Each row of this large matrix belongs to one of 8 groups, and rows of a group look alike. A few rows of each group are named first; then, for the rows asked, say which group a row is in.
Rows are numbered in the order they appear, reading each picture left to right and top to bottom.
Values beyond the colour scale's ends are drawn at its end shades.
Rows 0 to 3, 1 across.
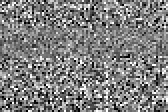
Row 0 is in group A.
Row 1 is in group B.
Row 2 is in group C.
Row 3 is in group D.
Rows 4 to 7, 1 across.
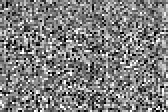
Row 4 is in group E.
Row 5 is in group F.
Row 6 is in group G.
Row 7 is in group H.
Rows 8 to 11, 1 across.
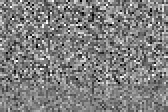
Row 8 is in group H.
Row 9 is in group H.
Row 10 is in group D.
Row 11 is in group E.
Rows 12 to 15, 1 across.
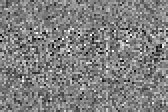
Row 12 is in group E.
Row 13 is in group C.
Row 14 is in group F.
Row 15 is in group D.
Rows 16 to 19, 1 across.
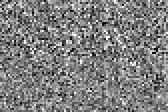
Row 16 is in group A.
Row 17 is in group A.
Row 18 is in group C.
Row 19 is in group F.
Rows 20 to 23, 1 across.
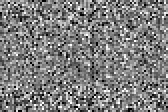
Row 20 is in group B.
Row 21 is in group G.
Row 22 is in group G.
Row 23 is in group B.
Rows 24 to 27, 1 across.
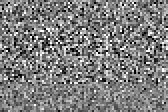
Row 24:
B
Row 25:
D
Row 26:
F
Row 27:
B
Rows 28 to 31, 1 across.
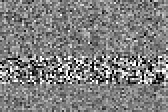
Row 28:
F
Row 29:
G
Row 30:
C
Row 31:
F
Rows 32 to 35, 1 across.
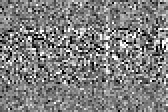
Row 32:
C
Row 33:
C
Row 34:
A
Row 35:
E
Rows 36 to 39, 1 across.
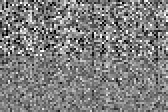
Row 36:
E
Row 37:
E
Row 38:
E
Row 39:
A
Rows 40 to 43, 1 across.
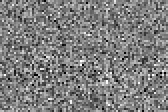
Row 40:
A
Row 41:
F
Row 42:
D
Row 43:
G
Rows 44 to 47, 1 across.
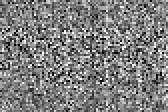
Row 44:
G
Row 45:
A
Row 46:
C
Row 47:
C
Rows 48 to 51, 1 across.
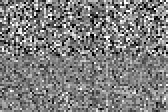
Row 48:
G
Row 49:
A
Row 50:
D
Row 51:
C
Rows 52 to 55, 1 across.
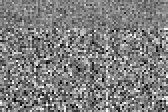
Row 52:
F
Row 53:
C
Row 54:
G
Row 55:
D
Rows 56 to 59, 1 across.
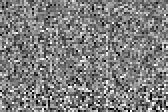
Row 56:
E
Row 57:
D
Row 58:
D
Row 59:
H
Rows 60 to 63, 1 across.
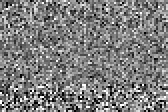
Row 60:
E
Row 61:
B
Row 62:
F
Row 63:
D
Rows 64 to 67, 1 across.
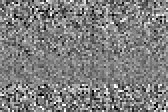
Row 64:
D
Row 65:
A
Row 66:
A
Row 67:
A
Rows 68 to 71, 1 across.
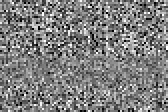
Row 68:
F
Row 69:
G
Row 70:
E
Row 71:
B
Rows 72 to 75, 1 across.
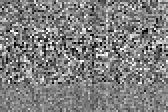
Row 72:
C
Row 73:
D
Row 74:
E
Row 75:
G
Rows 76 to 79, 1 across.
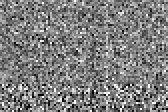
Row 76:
H
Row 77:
D
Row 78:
C
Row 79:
A
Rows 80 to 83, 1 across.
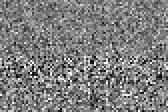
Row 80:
E
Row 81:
D
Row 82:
B
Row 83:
G
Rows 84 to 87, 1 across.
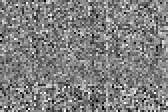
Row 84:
G
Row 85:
C
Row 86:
E
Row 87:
G
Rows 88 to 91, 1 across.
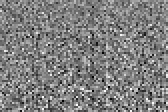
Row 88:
H
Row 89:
G
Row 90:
G
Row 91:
H
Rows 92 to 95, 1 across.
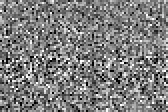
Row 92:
H
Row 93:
E
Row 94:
E
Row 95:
D
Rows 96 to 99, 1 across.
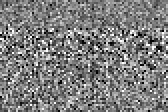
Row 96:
E
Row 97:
H
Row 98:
G
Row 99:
B
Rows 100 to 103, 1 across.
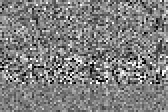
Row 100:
C
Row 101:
B
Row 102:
C
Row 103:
A
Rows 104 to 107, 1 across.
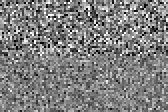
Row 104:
G
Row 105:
B
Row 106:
D
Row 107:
H
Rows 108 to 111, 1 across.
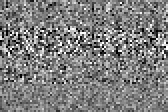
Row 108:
E
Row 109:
E
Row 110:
F
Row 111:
B
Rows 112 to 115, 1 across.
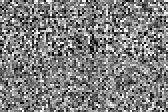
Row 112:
D
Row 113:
G
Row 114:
B
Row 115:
H
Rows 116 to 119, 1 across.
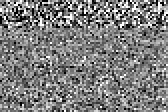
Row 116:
B
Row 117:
F
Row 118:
D
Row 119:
F
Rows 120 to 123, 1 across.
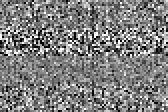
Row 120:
G
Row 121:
B
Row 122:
A
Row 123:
E
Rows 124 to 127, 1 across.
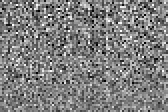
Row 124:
G
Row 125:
G
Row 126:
F
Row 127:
B
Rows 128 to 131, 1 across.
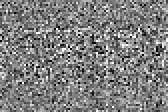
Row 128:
B
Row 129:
C
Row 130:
H
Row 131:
C
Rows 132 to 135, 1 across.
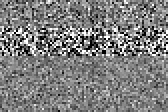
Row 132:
G
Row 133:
A
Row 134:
H
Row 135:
B
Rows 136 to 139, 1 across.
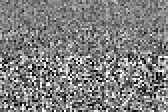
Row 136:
A
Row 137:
B
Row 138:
C
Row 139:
F
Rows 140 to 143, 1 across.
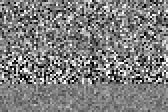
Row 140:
B
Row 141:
G
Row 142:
A
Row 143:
B
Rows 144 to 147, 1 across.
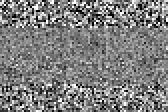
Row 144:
H
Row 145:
G
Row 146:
F
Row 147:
E
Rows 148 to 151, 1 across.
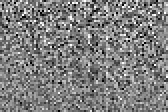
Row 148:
B
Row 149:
G
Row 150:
G
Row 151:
A
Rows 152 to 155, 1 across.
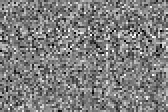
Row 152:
B
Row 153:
C
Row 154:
D
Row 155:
E
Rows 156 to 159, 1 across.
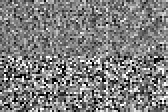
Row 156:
D
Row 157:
D
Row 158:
F
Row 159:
D
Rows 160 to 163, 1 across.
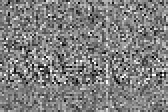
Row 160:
G
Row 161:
F
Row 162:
D
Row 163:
D
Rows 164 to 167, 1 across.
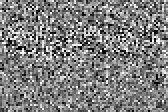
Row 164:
H
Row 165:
F
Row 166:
C
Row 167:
B
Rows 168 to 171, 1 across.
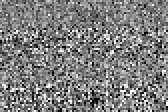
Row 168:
G
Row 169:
B
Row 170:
C
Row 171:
G
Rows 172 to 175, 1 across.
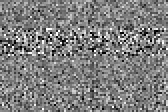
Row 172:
B
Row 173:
F
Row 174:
A
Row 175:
A
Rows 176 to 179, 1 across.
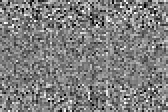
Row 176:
G
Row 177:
D
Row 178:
D
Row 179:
G
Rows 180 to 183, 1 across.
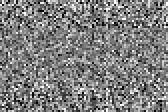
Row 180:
A
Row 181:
E
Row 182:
H
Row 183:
D
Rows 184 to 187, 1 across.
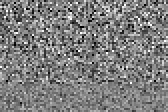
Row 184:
B
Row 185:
D
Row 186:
H
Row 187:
F
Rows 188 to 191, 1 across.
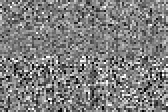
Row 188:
H
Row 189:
C
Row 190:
D
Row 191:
G
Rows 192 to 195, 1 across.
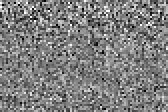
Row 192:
B
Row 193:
G
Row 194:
E
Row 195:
F
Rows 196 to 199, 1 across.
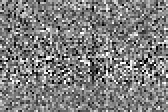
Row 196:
A
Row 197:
D
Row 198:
G
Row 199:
H
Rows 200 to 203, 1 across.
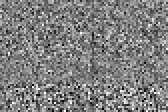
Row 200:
H
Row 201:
E
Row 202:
G
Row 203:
G
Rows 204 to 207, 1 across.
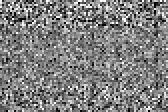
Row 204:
F
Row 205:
E
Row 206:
E
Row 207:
B
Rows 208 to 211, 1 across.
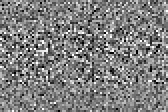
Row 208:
B
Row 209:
H
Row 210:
H
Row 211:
A
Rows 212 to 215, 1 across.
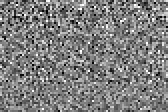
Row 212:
D
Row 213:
H
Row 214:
H
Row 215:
B
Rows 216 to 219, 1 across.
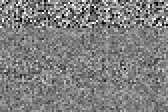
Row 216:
A
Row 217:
A
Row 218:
F
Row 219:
E
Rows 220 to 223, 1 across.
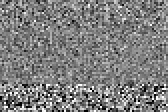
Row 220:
A
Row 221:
D
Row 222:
B
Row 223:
F
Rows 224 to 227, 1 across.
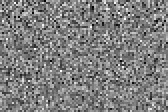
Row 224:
A
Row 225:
B
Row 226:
F
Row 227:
H
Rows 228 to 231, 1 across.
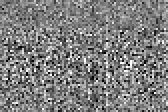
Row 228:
C
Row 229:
F
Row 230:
G
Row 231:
G
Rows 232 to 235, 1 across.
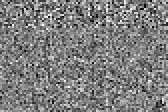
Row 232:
G
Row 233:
D
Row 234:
H
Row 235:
C
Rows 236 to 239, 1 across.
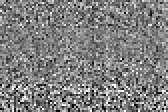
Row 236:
H
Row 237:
C
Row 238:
E
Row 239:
A
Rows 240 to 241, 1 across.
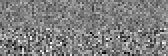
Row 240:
E
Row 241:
F
